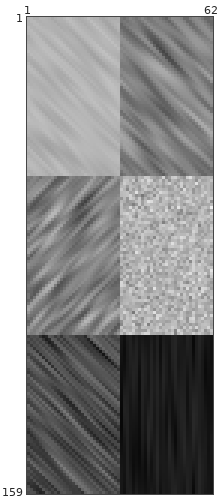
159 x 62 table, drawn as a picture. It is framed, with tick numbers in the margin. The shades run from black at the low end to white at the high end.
It is made of 3 by 2 panels. Panel 1,1: high, slanting down to the right, faint in contrast. Panel 1,2: middling, slanting down to the right. Panel 2,1: middling, slanting up to the right. Panel 2,2: high, fine-grained. Panel 3,1: low, slanting down to the right. Panel 3,2: very low, streaked downward, faint in contrast.
